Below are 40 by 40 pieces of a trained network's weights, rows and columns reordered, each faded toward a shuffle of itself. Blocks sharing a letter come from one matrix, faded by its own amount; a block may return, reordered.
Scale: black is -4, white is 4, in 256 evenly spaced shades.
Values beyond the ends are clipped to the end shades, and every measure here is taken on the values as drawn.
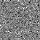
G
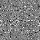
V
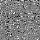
V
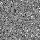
G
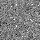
G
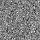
G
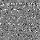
V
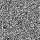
G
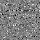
V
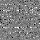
V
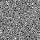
G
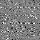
V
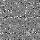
V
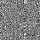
G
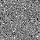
G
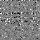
V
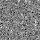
G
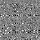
V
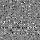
V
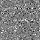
V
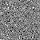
G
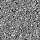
G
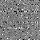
V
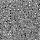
G
